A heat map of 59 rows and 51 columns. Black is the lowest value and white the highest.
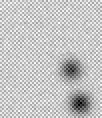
The bottom right is the ninth with the lowest average. No row or column stands out. There are two dips. Overall the values sit about 80% of the way up the scale.
